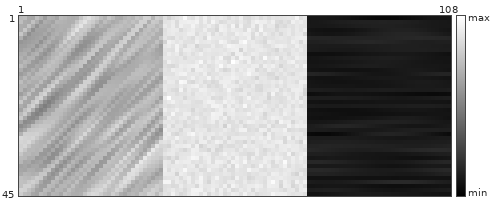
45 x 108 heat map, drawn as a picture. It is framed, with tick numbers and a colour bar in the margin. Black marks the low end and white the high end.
It is made of 1 by 3 panels. Panel 1,1: high, slanting up to the right. Panel 1,2: very high, fine-grained, faint in contrast. Panel 1,3: very low, streaked across, faint in contrast.
